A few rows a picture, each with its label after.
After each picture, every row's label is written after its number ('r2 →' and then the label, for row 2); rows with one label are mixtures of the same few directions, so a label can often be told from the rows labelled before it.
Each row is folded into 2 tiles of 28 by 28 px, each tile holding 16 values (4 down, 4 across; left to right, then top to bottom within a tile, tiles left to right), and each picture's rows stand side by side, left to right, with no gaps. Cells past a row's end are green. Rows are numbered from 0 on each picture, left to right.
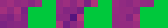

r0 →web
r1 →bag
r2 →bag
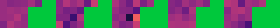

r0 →bag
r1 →bag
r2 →bag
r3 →web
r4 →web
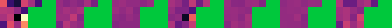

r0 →bag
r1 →bag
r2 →web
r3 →bag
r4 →bag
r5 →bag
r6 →bag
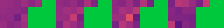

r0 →bag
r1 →bag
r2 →bag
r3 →bag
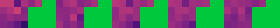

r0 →web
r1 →bag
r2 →web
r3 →web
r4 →web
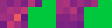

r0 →bag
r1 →web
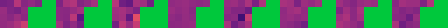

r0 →web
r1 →bag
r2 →bag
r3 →web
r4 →bag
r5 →web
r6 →web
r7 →bag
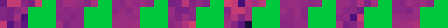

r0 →bag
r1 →bag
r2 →web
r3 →web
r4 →web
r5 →web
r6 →bag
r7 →web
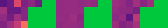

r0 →web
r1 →bag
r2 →bag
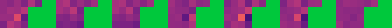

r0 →bag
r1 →web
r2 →web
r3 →bag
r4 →bag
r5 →bag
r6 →bag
